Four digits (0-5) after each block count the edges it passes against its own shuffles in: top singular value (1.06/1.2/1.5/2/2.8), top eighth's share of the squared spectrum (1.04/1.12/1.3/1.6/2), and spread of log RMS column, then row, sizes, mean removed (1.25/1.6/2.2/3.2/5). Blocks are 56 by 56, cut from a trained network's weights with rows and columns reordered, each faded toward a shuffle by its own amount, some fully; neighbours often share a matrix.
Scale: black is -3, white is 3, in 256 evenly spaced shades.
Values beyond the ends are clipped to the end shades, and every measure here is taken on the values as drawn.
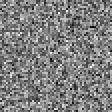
0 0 0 0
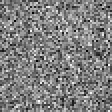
0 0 0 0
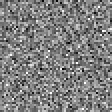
0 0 0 0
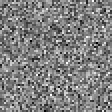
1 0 0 0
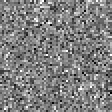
0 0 0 0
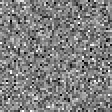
0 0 0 0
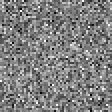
2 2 0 0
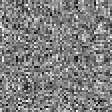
3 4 2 1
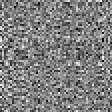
4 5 3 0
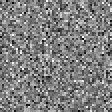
3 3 1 0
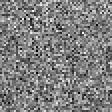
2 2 1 0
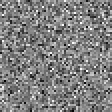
1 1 0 0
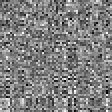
4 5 2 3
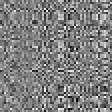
4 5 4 2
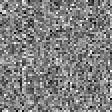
3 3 2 0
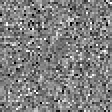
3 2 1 1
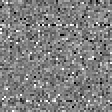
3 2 0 1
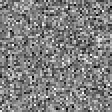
2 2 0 0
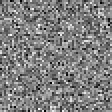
1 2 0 0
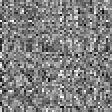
4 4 3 1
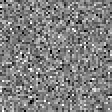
2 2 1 0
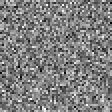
1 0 0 0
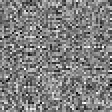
3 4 2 2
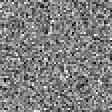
2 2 0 0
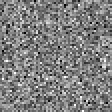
2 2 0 0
